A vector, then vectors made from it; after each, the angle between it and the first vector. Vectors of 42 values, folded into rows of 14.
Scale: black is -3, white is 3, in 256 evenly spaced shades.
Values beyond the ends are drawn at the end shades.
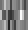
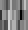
nearly opposite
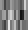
nearly opposite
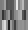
partly aligned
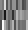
partly aligned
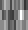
nearly parallel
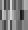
nearly opposite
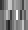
orthogonal
